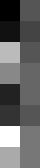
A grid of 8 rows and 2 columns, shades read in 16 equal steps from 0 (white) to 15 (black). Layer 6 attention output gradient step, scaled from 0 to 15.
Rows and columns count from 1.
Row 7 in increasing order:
0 8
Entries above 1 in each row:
2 2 2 2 2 2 1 2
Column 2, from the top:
10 11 10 9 9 10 8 8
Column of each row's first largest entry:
1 1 2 2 1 1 2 2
